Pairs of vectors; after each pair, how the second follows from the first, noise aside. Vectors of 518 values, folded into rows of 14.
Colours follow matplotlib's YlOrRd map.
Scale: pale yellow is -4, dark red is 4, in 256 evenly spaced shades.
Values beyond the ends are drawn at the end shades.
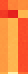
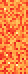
shuffled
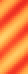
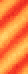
copied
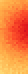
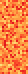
shuffled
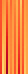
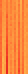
shrunk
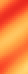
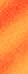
shrunk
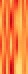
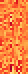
sign-scrambled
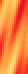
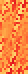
sign-scrambled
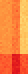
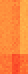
shrunk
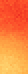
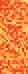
shuffled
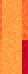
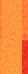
shrunk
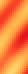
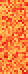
shuffled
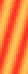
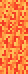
sign-scrambled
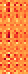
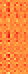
shrunk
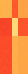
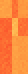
shrunk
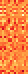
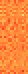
shrunk
